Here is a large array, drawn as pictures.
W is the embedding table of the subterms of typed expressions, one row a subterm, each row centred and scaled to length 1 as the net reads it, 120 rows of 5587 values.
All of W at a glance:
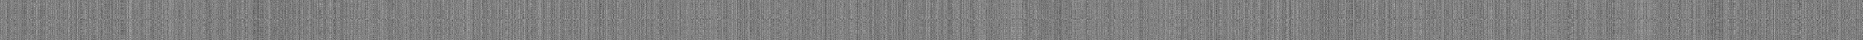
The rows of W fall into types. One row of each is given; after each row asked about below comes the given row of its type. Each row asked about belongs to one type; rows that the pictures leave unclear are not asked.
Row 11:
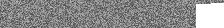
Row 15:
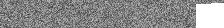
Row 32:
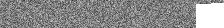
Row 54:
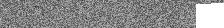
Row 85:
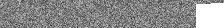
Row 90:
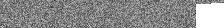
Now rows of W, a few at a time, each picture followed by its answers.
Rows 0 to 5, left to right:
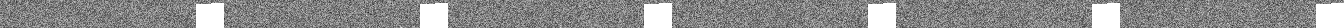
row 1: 90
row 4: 15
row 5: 54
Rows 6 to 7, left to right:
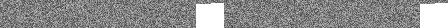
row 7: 15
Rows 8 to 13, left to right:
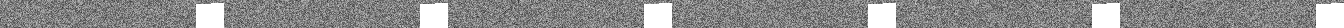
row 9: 32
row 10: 15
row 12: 85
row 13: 90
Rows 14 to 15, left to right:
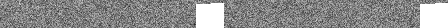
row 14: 85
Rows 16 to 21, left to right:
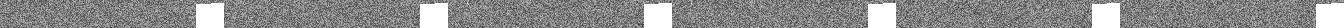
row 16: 85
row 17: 11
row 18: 11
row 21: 90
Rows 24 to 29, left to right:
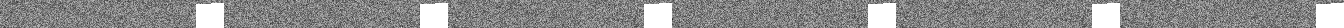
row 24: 54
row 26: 15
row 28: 15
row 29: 11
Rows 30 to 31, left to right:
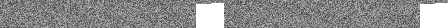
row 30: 54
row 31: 32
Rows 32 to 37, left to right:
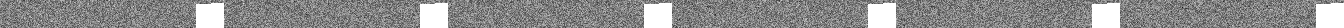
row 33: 54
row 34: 85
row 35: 54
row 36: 54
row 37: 11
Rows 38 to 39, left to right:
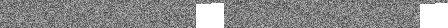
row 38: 90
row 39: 54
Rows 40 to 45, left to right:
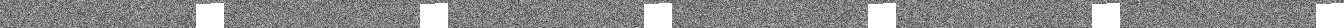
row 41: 85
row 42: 15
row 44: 11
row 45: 54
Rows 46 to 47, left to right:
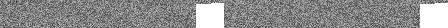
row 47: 11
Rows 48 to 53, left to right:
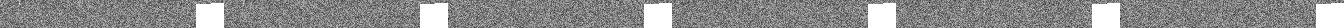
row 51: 54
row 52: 54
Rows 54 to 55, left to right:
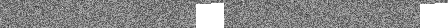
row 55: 54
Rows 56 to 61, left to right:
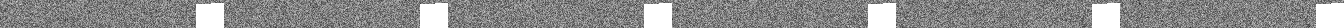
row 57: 90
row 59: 32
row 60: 15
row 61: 15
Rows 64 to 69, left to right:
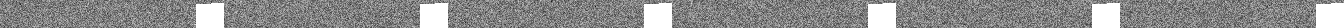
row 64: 15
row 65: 11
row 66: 11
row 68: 11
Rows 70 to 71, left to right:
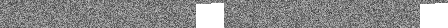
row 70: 54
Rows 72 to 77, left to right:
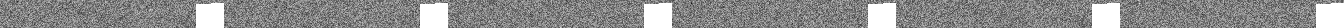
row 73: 90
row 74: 85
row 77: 54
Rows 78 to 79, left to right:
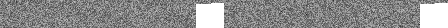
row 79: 85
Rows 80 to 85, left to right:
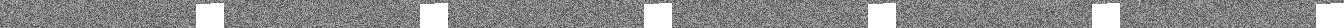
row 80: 11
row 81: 11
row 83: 85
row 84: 90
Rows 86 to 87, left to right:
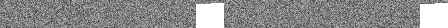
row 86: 15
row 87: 11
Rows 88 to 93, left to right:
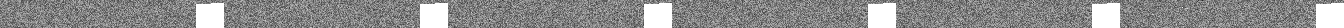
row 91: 15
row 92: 15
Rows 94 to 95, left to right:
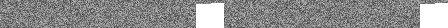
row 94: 15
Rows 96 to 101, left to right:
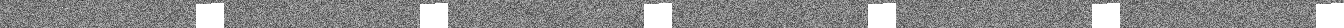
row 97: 90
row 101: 54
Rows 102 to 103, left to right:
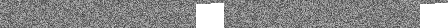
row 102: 85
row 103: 11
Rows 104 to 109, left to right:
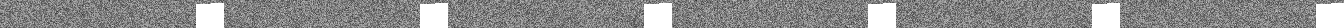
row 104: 85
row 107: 32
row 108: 32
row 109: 85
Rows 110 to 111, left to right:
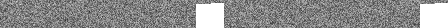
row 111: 11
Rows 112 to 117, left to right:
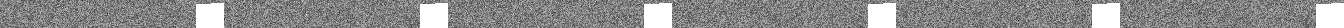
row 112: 11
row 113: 32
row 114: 90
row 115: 32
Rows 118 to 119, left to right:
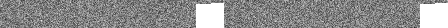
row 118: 54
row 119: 32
